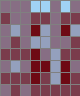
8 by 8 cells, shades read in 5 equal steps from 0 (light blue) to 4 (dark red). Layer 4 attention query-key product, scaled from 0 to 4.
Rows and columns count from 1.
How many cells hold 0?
3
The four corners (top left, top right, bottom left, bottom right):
2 2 2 3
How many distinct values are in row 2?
2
